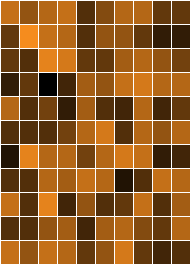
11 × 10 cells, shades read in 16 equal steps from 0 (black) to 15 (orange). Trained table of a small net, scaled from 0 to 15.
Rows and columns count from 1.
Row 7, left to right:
2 14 11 11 7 11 13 12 3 4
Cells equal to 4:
7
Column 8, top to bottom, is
11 6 11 13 11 11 12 5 12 8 6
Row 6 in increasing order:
5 5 5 5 7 9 11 11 11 13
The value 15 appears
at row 2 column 2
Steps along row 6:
same same up up up down up down up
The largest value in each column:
12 15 14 13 12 13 13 13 12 11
